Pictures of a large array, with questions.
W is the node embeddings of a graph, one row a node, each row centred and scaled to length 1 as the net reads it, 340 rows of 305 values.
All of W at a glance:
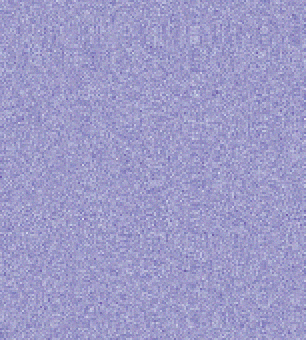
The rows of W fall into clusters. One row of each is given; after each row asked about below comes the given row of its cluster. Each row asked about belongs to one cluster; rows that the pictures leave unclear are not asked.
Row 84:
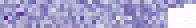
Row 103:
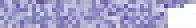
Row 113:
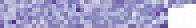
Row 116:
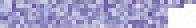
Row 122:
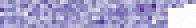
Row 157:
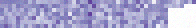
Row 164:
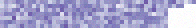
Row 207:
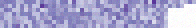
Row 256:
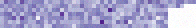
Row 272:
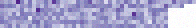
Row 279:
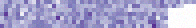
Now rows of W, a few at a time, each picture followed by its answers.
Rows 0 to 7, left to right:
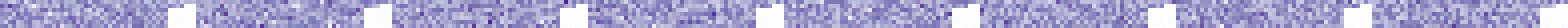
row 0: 84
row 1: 113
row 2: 272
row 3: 122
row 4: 103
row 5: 84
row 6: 207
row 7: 279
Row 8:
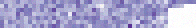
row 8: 113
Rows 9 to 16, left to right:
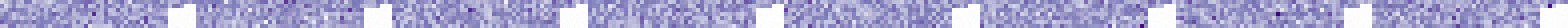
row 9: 116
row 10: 157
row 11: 207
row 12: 157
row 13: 84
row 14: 113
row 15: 122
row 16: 256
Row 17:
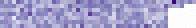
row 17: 272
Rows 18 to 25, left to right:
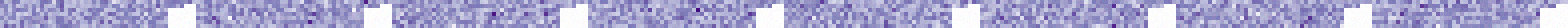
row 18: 103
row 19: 122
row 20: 272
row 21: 103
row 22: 256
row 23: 113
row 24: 84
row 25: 164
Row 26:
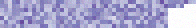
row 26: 103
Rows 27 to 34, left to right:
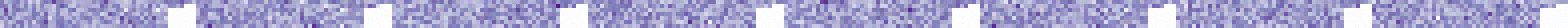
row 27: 103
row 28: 116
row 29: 103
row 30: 256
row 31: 103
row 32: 116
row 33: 103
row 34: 84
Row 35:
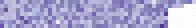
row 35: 113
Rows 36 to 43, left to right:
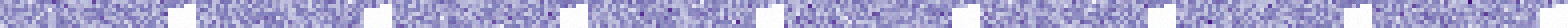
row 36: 103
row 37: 207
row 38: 103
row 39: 207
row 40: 113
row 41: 103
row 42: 103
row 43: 207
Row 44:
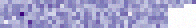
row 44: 279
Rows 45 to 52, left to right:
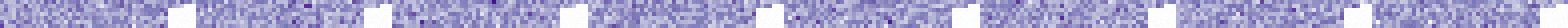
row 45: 113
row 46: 157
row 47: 279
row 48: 164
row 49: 272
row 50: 256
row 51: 164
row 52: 279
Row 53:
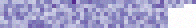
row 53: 279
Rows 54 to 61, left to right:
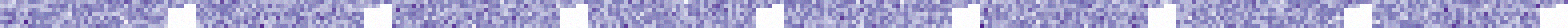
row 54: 164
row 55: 256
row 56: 279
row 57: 207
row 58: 157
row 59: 279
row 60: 113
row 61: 279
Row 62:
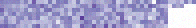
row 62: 157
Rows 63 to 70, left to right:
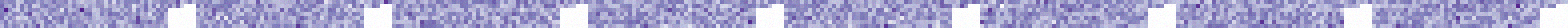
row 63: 207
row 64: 256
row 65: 279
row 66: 116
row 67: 256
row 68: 164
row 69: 279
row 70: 164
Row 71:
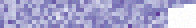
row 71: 113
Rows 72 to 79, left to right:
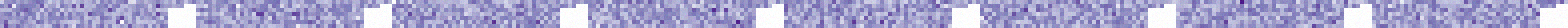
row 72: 256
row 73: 122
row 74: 84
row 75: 207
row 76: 157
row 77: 84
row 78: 164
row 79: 103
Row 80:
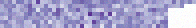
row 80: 272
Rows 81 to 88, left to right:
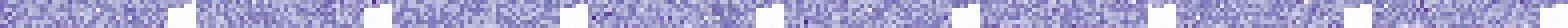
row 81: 84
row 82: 207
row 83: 116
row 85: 103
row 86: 157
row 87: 256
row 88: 256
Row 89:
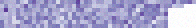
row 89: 113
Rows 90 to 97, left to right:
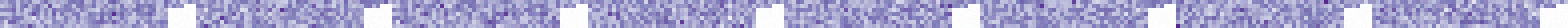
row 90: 122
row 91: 103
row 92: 122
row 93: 207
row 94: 103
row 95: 103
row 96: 84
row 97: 122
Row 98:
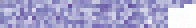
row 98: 272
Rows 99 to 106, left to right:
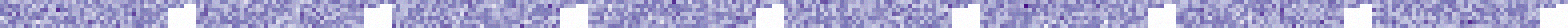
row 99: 84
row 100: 116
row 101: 113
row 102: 164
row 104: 164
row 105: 116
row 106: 122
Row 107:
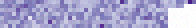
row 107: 256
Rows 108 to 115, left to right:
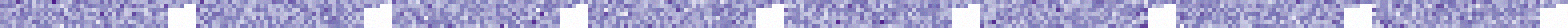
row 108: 272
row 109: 84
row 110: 116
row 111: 84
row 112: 122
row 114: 256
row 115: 122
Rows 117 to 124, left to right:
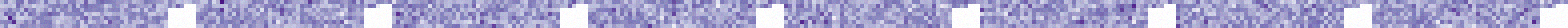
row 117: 164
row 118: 116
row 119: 256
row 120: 116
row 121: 103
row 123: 84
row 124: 116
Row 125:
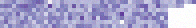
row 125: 256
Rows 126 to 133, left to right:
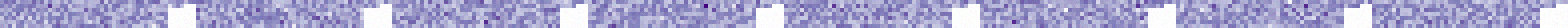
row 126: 256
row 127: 207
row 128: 272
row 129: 164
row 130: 256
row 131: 103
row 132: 116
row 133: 84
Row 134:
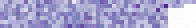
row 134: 279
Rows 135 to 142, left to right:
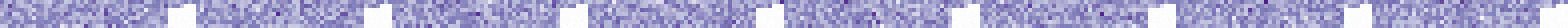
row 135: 116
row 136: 116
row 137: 207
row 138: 84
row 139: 207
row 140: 256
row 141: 157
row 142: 157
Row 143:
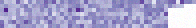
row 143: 113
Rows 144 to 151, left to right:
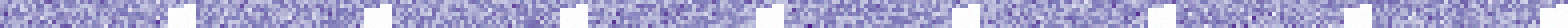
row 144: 279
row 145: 84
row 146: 84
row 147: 164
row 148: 164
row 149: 113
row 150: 116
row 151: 157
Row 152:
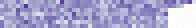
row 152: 113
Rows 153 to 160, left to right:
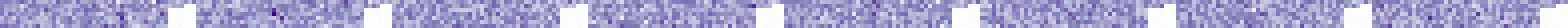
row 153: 157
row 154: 164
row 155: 279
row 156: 279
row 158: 122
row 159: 207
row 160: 157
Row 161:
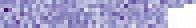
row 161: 207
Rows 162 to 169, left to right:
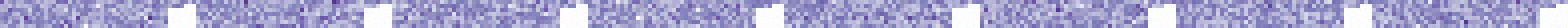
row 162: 116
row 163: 256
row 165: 103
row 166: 256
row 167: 113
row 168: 157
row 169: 207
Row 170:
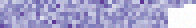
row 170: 279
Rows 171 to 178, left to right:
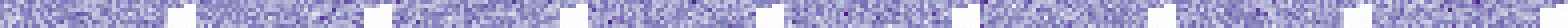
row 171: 207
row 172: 256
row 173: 164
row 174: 103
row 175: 122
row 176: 84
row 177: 207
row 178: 272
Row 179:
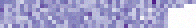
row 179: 207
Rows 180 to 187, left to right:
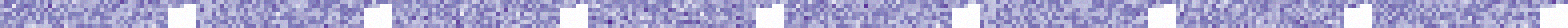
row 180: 256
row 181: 113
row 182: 157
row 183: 122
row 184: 256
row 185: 113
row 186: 116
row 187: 256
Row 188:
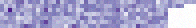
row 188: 164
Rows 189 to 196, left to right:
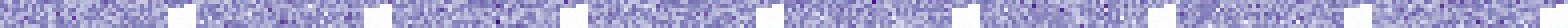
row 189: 103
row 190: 279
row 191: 272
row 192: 272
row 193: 157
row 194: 207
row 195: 256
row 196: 272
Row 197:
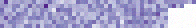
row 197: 84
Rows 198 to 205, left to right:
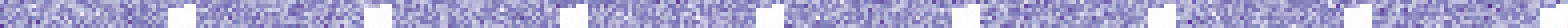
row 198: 84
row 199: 256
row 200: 103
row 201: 157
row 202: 279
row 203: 164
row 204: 113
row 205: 164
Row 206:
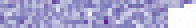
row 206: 272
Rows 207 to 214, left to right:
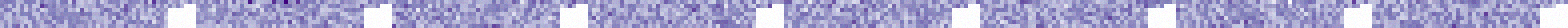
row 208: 272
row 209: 256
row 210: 84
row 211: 84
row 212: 103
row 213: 207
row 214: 279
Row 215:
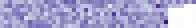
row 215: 279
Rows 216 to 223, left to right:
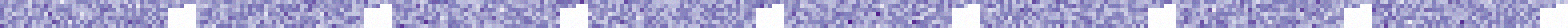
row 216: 84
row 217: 164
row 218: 103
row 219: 103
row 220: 116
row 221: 272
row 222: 164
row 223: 84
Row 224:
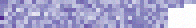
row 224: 84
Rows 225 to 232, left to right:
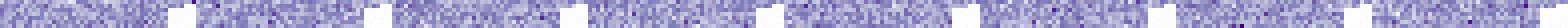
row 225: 84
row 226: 164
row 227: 256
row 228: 157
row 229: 279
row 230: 157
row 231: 256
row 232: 122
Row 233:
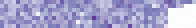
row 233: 113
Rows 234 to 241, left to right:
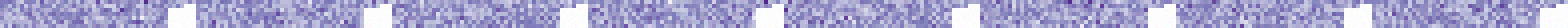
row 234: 207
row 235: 207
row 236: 84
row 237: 207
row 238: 84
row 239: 272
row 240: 256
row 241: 207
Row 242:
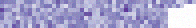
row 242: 207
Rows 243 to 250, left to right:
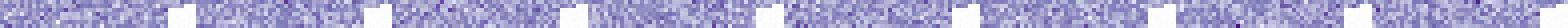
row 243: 272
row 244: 157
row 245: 84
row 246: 207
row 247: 116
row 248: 157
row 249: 116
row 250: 103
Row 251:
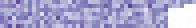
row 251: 272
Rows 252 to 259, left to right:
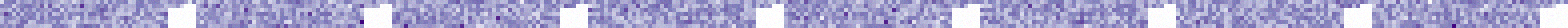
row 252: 256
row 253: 279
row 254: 116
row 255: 122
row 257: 122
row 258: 103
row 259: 279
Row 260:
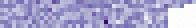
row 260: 272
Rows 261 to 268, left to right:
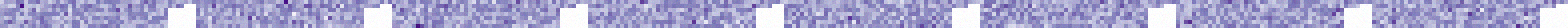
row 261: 164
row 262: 157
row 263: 164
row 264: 272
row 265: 84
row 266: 256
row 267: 113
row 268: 272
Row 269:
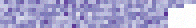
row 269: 164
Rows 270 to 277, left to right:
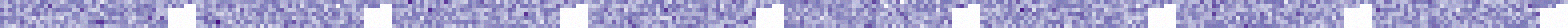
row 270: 122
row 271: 122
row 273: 164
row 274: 157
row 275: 272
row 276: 279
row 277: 103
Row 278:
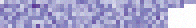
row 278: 84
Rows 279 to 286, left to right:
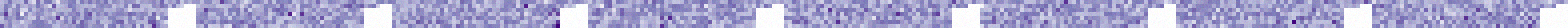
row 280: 116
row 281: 113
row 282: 164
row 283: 122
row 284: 164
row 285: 256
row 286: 84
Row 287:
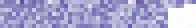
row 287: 256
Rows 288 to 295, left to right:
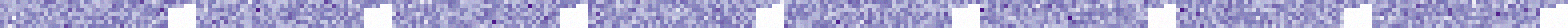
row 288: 113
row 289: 103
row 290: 103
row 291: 84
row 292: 279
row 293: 122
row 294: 207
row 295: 164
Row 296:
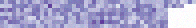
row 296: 122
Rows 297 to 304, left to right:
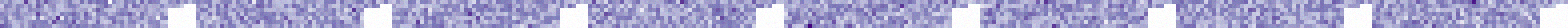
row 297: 279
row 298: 207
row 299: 164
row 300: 84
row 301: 164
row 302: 164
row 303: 157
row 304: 279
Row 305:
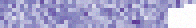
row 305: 207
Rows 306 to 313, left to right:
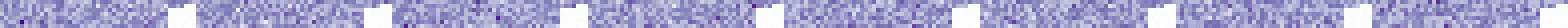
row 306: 103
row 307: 256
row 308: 116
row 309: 103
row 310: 113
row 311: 103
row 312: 279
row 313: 164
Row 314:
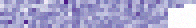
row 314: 164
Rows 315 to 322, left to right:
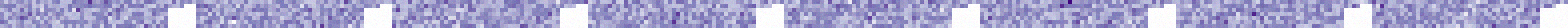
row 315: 272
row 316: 84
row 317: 113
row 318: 279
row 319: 164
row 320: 272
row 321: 164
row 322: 116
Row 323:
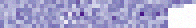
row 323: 113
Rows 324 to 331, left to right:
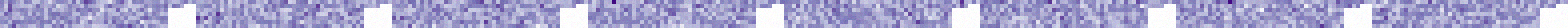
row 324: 116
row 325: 272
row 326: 272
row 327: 116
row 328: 207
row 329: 157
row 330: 103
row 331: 164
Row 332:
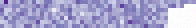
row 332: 84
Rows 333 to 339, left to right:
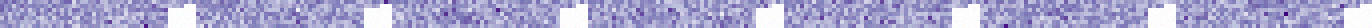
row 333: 157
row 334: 256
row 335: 207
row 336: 207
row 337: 157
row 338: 164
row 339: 272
